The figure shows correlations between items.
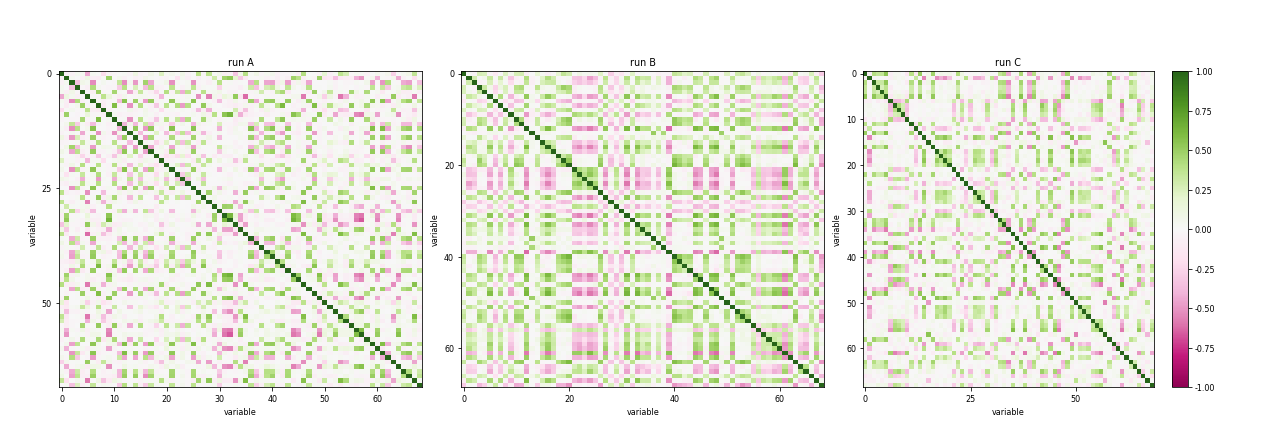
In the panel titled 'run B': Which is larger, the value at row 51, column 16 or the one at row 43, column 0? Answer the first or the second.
the first
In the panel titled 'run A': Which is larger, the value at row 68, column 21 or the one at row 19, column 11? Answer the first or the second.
the first
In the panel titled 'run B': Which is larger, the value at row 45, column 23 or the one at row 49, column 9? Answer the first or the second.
the second
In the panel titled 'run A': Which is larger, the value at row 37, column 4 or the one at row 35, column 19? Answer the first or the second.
the second
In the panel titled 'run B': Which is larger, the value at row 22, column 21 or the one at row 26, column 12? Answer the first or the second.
the first
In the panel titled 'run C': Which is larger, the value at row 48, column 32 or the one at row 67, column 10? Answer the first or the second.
the first
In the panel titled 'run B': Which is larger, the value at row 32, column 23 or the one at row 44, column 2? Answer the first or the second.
the second
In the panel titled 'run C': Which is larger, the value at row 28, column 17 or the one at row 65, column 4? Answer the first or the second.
the first
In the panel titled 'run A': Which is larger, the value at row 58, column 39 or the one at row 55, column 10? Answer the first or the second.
the second
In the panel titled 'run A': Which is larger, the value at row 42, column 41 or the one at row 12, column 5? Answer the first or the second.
the first
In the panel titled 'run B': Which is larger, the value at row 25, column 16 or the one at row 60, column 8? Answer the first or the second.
the second
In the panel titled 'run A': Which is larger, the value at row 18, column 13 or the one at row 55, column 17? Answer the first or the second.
the first
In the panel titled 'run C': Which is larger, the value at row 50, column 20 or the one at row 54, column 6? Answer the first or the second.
the first
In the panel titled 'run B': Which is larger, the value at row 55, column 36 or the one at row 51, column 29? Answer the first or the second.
the first
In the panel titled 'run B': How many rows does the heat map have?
69
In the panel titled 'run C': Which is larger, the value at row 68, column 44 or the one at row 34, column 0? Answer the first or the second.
the first
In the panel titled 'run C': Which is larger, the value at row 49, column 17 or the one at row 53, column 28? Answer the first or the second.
the first
